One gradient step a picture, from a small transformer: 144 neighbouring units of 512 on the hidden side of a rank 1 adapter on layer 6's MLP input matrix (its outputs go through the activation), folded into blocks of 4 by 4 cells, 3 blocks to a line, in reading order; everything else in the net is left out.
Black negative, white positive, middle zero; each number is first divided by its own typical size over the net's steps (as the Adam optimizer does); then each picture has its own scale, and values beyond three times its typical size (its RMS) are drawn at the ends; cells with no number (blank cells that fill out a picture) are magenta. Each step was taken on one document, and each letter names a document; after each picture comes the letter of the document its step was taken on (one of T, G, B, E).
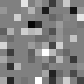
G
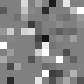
G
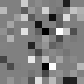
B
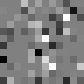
B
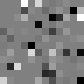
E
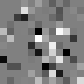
B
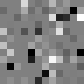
E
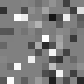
G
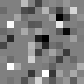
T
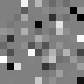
E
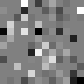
B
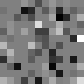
T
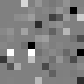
E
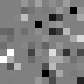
E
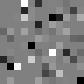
E
